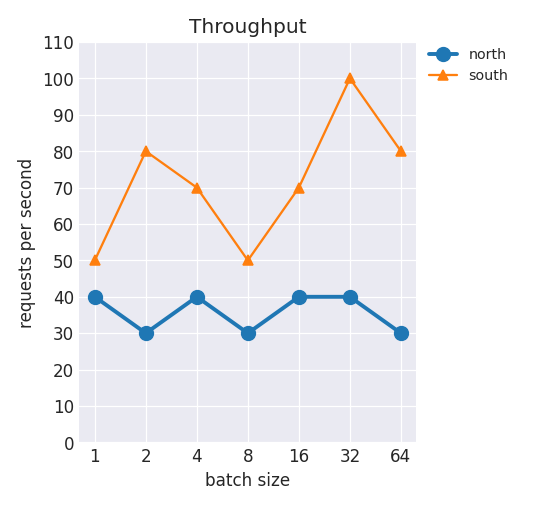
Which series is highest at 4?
south
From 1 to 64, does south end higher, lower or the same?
higher
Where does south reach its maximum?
32
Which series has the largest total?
south
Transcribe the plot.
Title: Throughput
x-axis: batch size, ticks 1 2 4 8 16 32 64
y-axis: requests per second, ticks 0 10 20 30 40 50 60 70 80 90 100 110
Legend: north, south
Values:
north: 40 30 40 30 40 40 30
south: 50 80 70 50 70 100 80
